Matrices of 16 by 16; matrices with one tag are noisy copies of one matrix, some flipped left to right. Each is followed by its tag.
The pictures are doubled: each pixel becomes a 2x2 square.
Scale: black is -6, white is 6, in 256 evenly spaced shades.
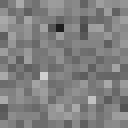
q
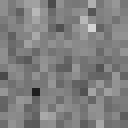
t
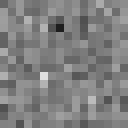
q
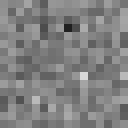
q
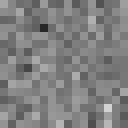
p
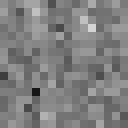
t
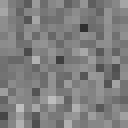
p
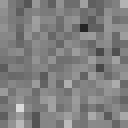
p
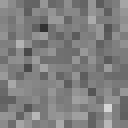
p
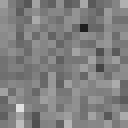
p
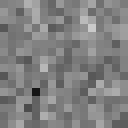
t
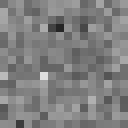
q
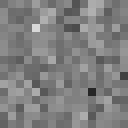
t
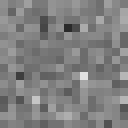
q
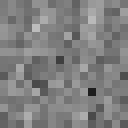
t
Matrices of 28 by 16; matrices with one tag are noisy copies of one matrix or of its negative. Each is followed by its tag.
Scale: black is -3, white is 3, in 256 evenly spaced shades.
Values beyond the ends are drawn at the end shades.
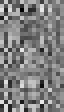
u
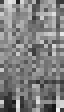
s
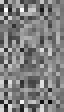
u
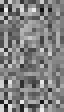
u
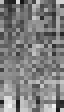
s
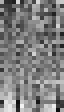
s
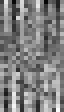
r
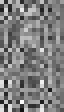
u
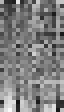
s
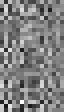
u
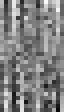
r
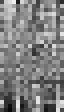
s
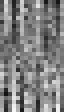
r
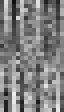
r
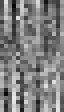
r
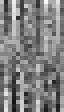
r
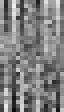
r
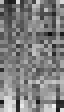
s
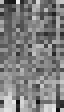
s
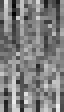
r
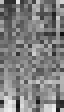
s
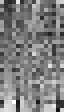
s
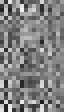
u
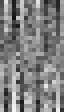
r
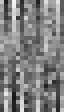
r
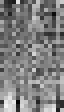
s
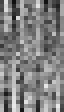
r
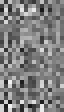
u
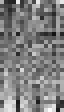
s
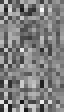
u
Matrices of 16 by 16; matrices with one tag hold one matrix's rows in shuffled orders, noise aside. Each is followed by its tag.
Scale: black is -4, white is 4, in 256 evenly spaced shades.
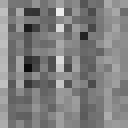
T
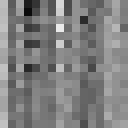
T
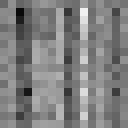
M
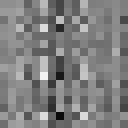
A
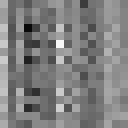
T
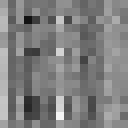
T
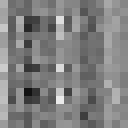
T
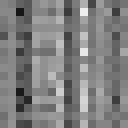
M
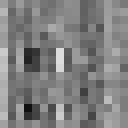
T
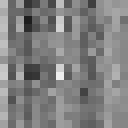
T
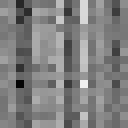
M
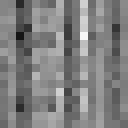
M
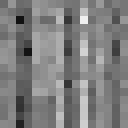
M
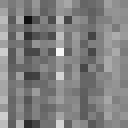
T
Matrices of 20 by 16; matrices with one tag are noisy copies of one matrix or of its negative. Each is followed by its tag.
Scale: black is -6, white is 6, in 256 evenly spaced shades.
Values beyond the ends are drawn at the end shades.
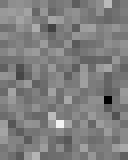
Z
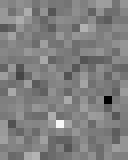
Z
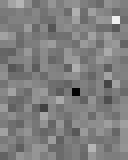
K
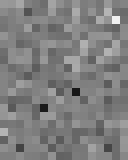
K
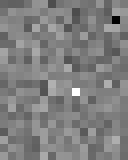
K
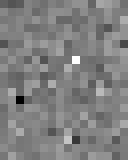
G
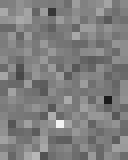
Z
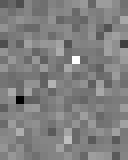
G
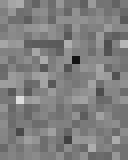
G
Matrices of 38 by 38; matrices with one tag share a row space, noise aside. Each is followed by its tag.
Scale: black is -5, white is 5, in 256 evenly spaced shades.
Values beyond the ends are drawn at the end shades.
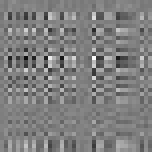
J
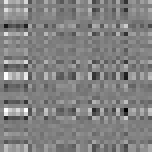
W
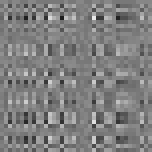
J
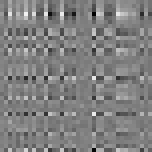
J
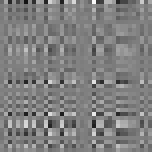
J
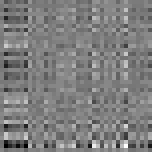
W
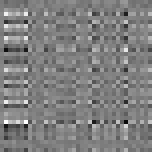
W
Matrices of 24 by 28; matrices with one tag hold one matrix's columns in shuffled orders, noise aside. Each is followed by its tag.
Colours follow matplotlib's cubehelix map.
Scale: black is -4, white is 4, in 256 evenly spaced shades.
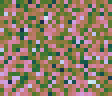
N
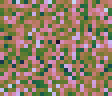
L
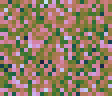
L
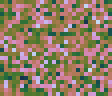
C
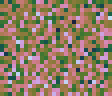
N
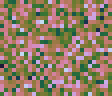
C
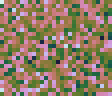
L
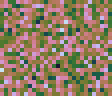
C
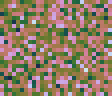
C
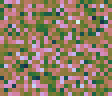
C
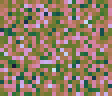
C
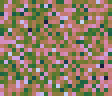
C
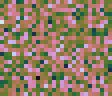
C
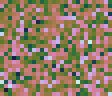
N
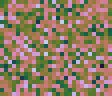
C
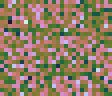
C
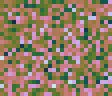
N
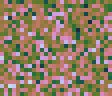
N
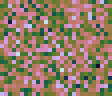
C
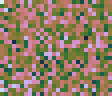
L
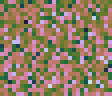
N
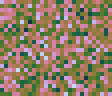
C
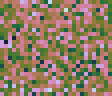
L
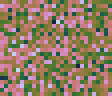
C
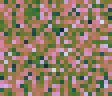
C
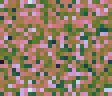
L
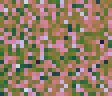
L
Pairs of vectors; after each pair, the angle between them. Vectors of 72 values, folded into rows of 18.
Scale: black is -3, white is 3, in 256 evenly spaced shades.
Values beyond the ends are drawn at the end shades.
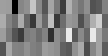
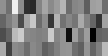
nearly opposite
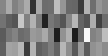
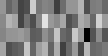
nearly opposite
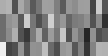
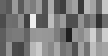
orthogonal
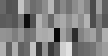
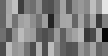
partly opposed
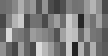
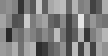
nearly opposite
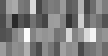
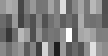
partly aligned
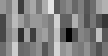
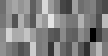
orthogonal
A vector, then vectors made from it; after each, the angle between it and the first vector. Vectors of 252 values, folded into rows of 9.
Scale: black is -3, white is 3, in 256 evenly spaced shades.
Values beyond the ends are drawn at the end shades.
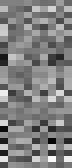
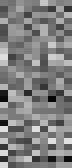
nearly opposite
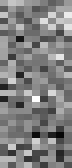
orthogonal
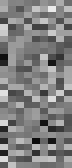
nearly parallel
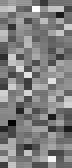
partly aligned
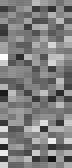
nearly opposite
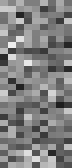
partly aligned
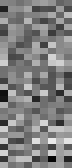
nearly opposite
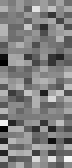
nearly parallel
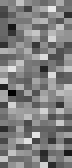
partly aligned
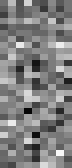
orthogonal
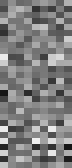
nearly opposite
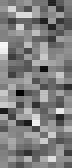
orthogonal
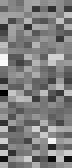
nearly opposite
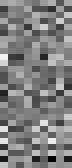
nearly opposite
